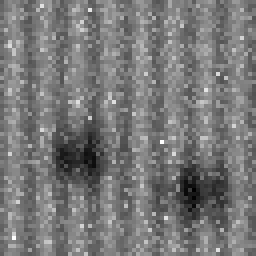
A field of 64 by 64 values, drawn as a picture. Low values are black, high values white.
The ninth with the lowest average is the bottom right. There are two dips. Stripes running up and down repeat 8 times from left to right. Neither half mirrors the other. No single row or column stands out from its neighbours.
